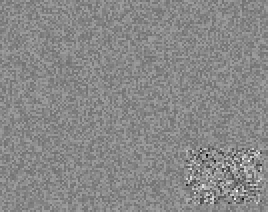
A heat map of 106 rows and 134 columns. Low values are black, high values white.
Values change most from cell to cell in the bottom right. An odd patch, rougher than its surroundings, sits in the bottom right. A few values lie far out on both sides of the bulk. The grain is fine, like static.
